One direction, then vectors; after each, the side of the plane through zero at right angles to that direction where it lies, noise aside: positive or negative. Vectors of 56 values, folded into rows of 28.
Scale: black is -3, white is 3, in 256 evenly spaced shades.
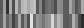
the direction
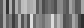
positive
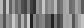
negative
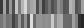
positive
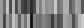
negative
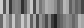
negative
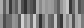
negative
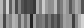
negative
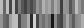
negative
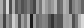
negative
